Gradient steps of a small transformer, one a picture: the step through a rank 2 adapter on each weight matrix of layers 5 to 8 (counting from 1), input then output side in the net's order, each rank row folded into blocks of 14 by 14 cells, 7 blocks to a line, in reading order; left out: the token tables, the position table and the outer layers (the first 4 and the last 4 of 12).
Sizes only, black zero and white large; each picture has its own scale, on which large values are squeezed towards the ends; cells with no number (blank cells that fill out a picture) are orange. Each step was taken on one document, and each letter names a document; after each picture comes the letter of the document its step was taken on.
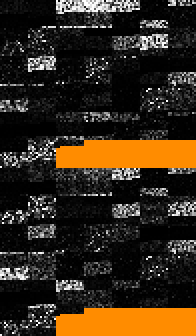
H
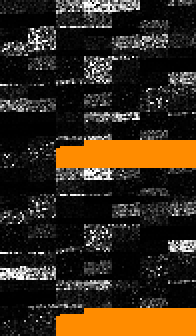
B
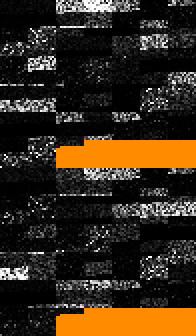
H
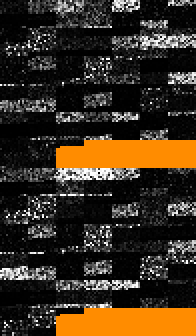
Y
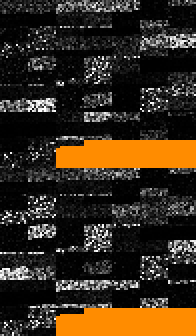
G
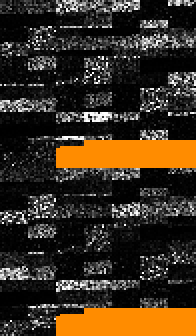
G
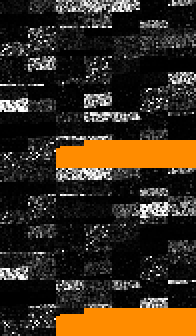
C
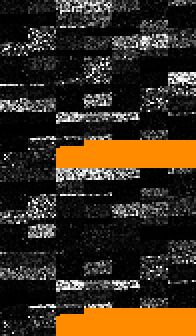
Y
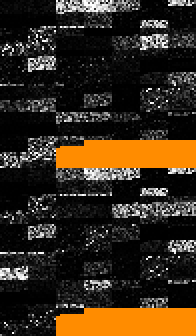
H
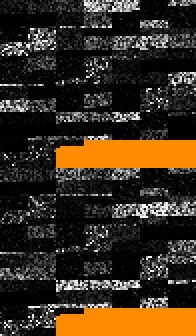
H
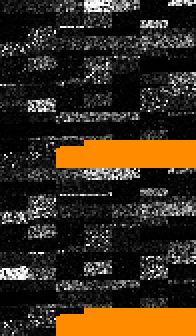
G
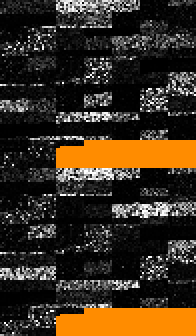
Y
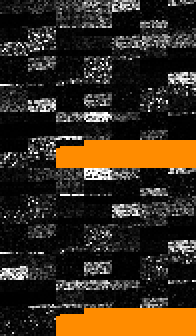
B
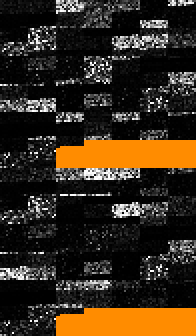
B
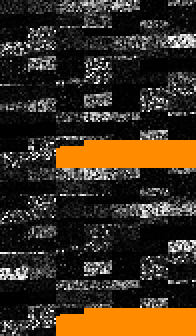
C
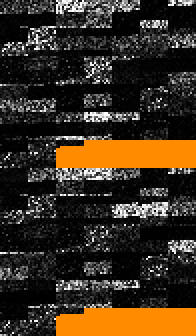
B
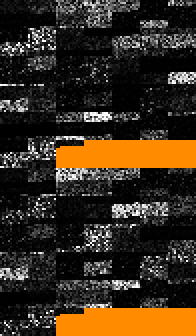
Y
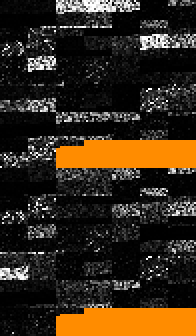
H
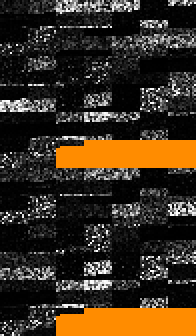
G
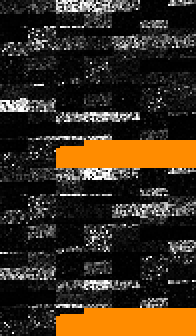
B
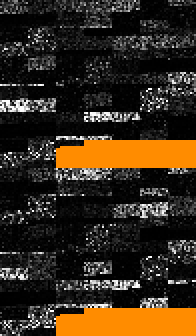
C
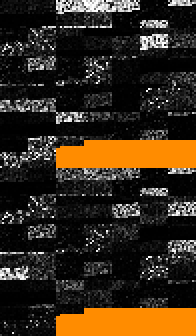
H
